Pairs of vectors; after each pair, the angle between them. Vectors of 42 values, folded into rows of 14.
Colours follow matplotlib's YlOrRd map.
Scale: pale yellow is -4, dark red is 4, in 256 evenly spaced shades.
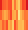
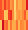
partly aligned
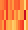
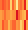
partly opposed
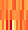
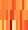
nearly parallel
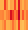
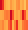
orthogonal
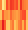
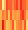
nearly parallel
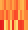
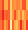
partly aligned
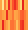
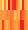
nearly parallel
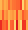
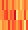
partly opposed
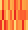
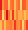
nearly opposite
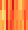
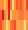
partly opposed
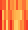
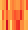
nearly opposite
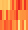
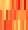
nearly parallel
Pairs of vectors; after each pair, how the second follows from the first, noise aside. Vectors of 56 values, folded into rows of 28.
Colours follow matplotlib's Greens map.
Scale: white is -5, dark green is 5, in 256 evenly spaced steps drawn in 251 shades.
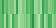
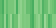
shrunk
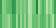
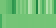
partly zeroed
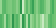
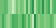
reversed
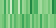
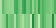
shuffled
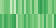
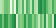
scaled up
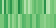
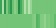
partly zeroed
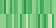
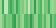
reversed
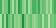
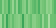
shrunk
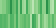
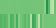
partly zeroed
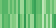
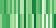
scaled up
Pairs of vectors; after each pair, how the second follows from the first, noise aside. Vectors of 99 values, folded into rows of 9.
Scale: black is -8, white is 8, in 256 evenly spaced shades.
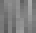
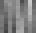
scaled up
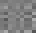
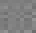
shrunk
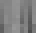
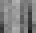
scaled up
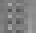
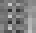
scaled up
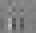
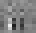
scaled up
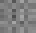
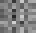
scaled up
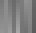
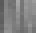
reversed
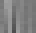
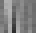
scaled up
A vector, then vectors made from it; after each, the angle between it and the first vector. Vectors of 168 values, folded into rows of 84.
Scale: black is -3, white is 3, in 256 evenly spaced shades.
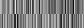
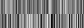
orthogonal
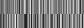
partly opposed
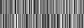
nearly opposite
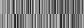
nearly parallel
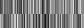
partly opposed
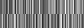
nearly opposite
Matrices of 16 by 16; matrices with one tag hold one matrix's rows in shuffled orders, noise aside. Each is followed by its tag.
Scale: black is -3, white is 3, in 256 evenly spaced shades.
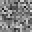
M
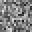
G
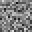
G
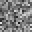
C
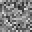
G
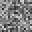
M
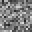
M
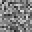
M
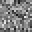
G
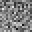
G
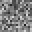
M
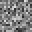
G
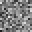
C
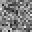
M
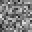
C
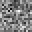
M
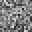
G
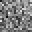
C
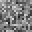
G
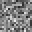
G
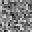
M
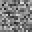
M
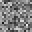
M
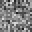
G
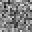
M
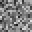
C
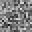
M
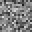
G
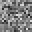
M
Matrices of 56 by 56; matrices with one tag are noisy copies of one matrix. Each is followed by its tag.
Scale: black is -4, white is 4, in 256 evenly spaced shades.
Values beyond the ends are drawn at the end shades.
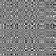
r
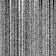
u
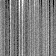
u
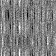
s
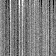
u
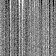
u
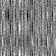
s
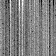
u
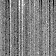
u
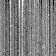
u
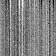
u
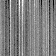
u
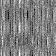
s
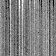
u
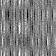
s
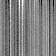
u
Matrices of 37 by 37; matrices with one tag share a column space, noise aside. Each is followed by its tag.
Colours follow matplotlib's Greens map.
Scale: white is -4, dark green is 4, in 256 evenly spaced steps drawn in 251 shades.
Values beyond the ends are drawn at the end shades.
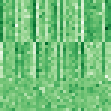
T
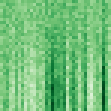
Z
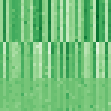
T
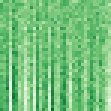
Z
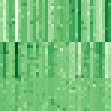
T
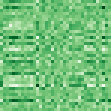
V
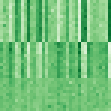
T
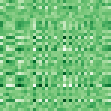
V
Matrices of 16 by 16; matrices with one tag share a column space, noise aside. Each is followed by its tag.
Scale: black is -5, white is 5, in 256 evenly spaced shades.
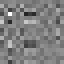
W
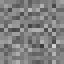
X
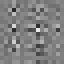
X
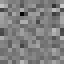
W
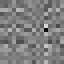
X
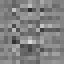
X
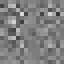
W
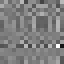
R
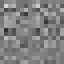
W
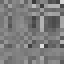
R
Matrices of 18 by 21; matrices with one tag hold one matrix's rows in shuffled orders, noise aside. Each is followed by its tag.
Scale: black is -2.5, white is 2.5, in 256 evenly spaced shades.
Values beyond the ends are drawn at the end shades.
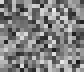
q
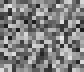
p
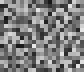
p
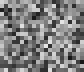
q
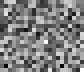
p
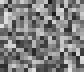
p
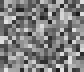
p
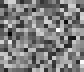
p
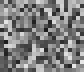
p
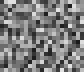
p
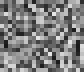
p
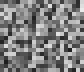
p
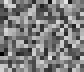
p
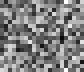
p
